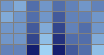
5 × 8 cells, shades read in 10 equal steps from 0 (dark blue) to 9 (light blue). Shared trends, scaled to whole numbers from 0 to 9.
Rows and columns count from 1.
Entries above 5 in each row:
4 4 4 4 2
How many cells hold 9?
1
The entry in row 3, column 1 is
6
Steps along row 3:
same down up down up down up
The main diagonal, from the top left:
6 6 3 8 0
